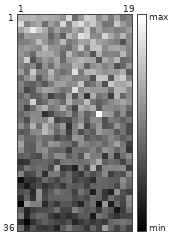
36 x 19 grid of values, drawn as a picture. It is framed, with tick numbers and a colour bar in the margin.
Stripes: none. Odd rows or columns: none. Slope: up to the top. Grain: fine.
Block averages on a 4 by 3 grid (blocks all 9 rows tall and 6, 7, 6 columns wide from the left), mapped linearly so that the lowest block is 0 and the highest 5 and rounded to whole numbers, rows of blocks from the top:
5 5 4 | 3 4 4 | 2 2 2 | 0 0 1
